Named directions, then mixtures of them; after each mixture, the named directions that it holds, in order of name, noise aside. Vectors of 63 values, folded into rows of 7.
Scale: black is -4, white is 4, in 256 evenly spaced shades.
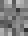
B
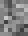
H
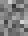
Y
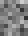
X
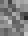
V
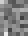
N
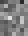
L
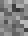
B, V, Y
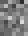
L, Y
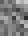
B, V, X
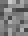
L, N, Y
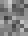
H, Y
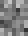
B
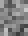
H, N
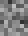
Y
